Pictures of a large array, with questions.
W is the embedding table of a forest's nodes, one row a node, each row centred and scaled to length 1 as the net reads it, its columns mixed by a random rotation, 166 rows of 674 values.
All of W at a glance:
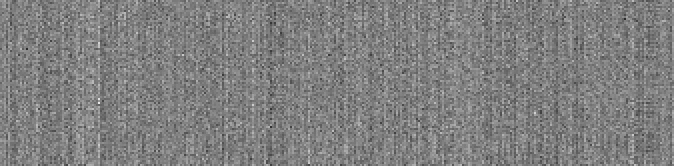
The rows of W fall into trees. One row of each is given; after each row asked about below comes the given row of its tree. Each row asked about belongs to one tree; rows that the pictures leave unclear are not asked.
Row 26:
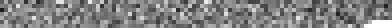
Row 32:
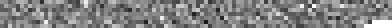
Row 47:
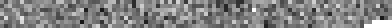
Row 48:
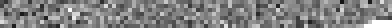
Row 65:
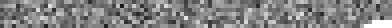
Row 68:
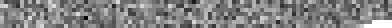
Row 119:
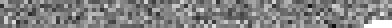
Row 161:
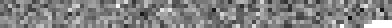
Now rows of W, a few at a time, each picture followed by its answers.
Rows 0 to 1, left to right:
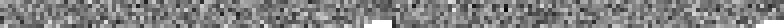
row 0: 26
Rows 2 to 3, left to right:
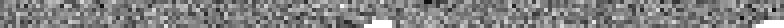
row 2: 32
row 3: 161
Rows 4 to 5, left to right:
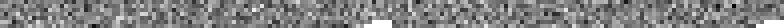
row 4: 68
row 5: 26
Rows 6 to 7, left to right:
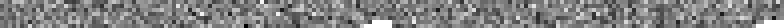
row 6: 32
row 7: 47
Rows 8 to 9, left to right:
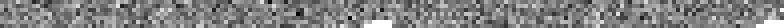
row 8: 161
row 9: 68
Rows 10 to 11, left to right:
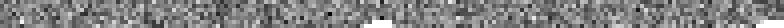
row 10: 47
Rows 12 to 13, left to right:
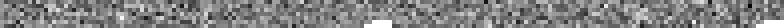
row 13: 65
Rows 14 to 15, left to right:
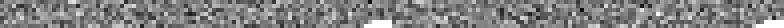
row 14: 65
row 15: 65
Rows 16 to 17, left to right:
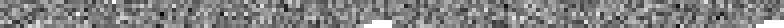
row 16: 68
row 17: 68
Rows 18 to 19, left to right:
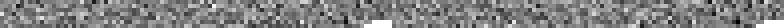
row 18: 65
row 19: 65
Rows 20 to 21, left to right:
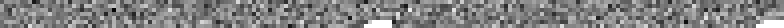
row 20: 161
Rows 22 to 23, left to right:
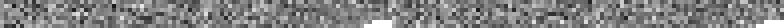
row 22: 68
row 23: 68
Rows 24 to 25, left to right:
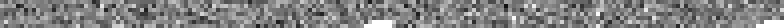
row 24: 65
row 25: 68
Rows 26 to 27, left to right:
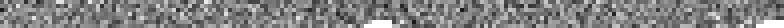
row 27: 26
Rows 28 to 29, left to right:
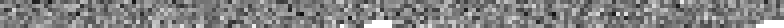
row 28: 161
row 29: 68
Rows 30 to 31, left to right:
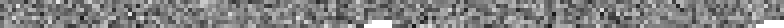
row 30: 26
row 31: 68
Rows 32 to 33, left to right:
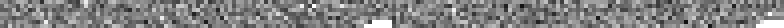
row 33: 26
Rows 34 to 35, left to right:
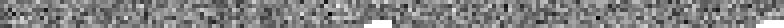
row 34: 47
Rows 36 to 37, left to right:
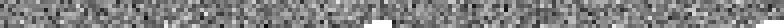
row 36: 47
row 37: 26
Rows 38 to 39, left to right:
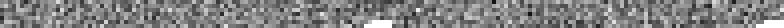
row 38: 26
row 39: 48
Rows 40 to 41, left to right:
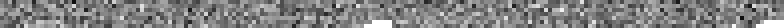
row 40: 68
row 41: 161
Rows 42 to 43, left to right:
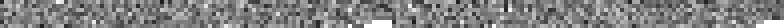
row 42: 26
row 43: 26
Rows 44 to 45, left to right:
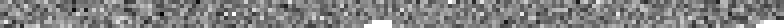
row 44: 68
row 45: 26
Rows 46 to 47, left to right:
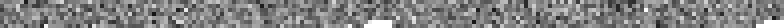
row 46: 26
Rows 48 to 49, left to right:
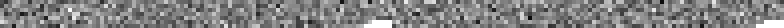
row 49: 48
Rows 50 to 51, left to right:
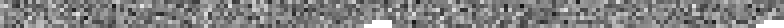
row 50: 68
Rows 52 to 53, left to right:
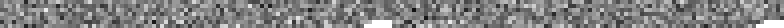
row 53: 68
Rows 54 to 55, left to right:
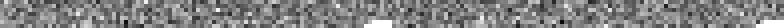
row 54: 119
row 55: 119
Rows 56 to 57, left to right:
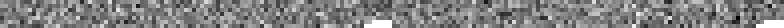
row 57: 65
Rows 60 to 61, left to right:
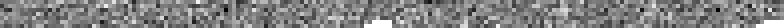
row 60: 47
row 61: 161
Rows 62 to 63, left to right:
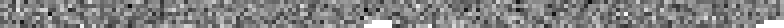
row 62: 26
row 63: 68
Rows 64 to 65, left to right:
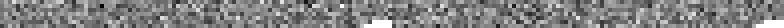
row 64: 32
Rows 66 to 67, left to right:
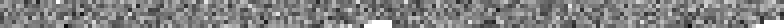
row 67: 32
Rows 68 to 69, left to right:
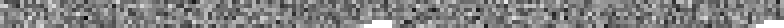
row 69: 68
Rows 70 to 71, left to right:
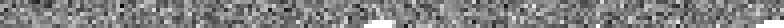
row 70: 161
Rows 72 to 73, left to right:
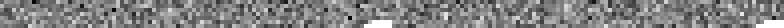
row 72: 161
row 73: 119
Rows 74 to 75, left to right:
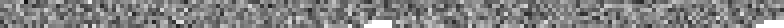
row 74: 26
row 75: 65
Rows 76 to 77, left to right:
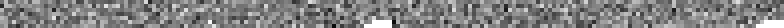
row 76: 119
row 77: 26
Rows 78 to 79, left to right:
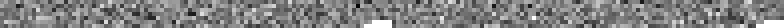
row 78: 65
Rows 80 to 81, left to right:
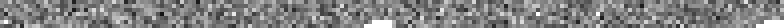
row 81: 68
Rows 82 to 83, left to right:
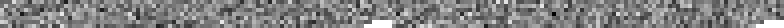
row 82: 48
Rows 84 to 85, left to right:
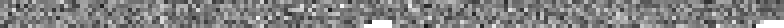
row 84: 32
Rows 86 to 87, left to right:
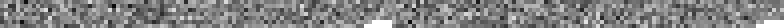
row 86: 26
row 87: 68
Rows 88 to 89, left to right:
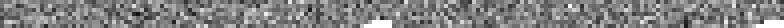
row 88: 65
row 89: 32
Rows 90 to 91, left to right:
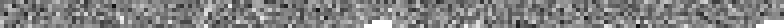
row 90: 68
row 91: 119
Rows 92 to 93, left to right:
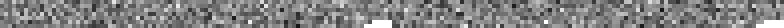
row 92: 32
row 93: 161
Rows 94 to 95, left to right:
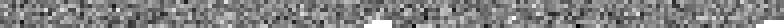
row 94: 26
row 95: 68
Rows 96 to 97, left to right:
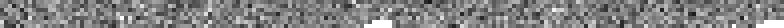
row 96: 68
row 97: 161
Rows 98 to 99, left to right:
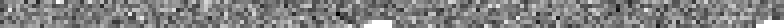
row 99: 47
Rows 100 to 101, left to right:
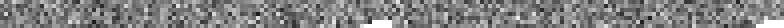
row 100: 32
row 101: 119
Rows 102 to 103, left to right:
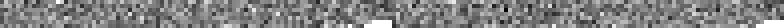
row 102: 26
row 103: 26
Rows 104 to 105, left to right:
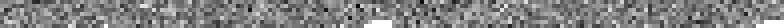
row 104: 161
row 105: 48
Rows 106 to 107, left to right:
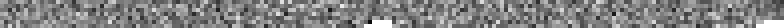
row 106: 32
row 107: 26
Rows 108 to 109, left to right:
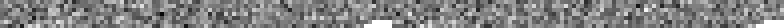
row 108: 68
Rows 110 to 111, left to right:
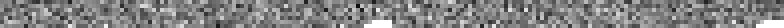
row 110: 161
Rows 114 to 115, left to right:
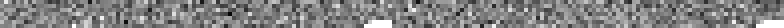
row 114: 119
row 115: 26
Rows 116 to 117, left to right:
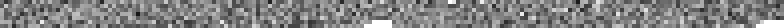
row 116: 48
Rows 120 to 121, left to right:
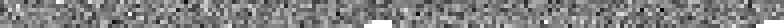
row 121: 161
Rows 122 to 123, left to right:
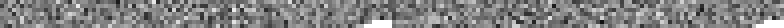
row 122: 47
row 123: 65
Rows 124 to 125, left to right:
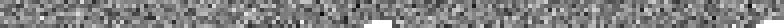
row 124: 65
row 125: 161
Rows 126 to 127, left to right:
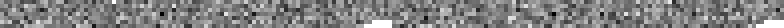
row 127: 68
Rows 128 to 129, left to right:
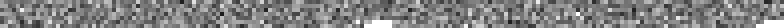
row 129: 119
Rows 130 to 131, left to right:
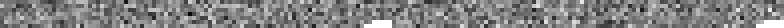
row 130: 65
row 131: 161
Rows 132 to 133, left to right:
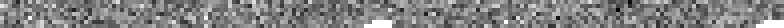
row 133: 47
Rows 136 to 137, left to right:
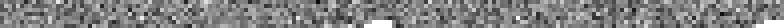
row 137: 47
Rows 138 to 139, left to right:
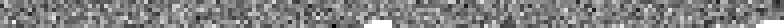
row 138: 119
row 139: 26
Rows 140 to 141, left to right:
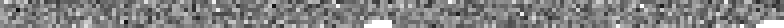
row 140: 119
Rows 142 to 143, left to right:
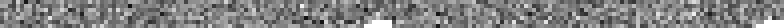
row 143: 65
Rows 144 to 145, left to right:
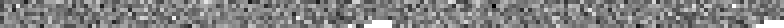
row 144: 26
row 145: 32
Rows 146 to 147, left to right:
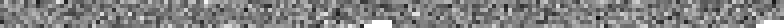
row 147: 26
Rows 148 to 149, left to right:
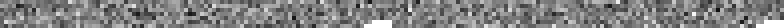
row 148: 65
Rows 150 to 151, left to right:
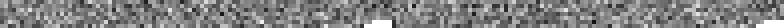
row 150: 26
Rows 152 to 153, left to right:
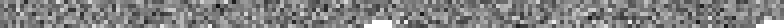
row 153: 119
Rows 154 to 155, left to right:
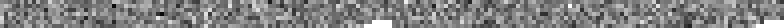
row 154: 68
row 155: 32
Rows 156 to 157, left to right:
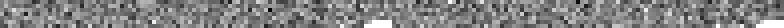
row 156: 161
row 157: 26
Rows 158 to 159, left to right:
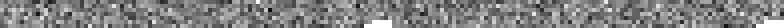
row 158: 161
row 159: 119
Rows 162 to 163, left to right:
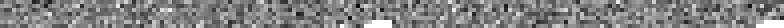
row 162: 161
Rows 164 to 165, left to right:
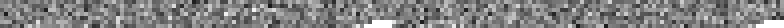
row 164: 68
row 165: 68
